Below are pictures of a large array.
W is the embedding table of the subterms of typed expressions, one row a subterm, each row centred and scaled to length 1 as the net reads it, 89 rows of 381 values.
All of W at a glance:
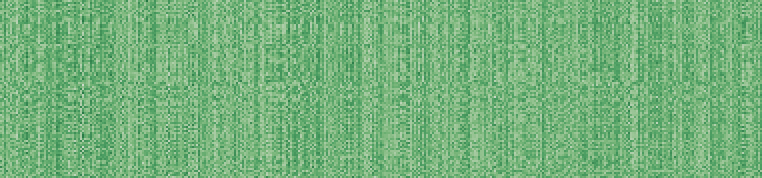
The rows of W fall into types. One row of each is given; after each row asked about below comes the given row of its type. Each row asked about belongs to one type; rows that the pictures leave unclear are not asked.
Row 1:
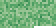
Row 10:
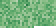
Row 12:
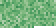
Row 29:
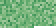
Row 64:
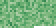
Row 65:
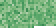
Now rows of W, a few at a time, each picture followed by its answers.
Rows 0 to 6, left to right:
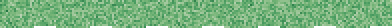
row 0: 64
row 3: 64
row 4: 10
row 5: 1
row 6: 12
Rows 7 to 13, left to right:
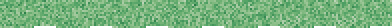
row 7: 29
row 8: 1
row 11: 65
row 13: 12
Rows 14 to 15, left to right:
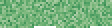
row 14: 29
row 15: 12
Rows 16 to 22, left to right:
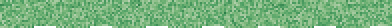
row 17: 1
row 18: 10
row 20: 64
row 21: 10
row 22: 1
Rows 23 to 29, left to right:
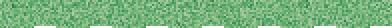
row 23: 12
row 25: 29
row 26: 64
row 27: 1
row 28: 10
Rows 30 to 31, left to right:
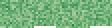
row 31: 1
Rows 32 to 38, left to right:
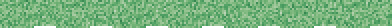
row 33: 1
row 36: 1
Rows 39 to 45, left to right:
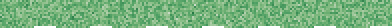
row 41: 29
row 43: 12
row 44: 10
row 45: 1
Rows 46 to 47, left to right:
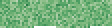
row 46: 10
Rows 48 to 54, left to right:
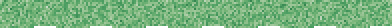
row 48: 12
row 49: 29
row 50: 29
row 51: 1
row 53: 10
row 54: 29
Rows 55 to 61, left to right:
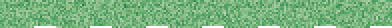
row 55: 1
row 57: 12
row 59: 1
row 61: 10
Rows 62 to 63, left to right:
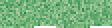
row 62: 29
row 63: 65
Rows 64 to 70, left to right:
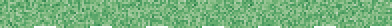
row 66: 1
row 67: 10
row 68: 10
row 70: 10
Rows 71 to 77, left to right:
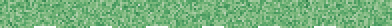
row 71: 64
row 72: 12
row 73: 64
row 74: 65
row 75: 10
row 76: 10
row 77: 10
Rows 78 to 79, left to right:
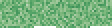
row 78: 12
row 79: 12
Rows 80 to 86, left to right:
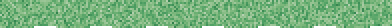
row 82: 12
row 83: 29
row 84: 1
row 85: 64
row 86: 65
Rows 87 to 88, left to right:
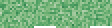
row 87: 10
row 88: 1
